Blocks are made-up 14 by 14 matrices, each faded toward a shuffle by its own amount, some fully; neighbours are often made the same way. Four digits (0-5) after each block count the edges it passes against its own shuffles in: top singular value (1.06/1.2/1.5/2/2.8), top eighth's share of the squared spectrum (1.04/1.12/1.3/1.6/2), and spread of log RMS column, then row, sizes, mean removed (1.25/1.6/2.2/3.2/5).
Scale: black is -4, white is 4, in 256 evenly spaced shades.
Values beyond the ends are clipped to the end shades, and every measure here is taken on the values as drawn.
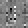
2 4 2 0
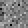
1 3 0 0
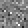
0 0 0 0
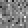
1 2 0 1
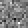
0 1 0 0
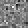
0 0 0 0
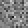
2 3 0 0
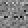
2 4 0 1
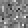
0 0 0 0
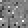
0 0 1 0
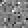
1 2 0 0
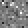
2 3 0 0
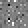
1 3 0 0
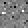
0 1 0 0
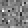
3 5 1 1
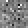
1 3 0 1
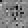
2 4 1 0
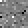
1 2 0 0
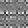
3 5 2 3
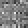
3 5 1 2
